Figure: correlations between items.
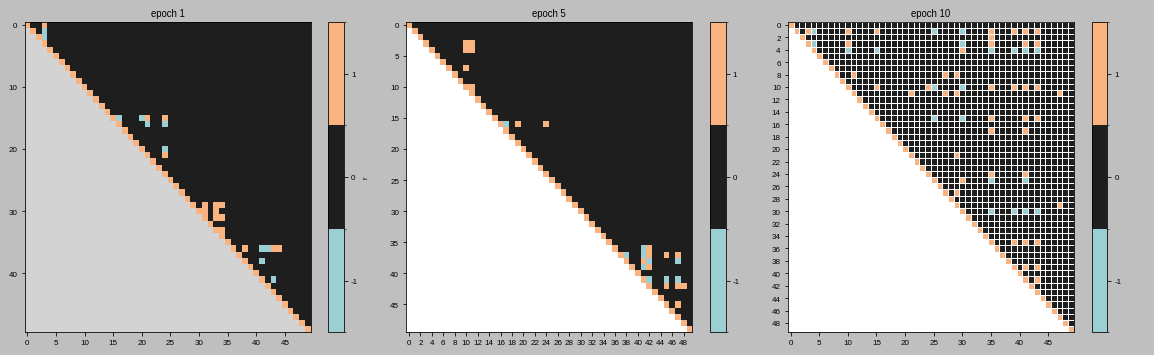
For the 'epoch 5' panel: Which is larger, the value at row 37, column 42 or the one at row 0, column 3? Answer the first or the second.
the first
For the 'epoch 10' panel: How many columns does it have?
50
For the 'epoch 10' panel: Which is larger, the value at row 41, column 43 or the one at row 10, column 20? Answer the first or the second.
the first
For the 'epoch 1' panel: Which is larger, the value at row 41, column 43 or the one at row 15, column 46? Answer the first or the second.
the second
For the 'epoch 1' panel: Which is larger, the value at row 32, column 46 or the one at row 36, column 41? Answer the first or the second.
the first
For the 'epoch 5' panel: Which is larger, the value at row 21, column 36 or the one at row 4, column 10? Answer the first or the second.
the second
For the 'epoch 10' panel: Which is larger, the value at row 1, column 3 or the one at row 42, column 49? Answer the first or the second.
the first
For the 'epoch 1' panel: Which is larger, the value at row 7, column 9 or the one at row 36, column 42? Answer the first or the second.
the first
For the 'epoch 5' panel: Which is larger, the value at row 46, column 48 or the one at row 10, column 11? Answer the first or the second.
the second
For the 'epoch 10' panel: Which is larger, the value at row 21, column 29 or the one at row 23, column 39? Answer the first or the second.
the first
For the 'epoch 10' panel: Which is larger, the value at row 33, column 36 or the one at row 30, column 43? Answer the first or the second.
the first
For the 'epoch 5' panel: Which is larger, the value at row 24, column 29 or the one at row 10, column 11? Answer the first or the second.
the second
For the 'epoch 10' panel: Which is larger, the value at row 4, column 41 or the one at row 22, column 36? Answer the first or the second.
the second
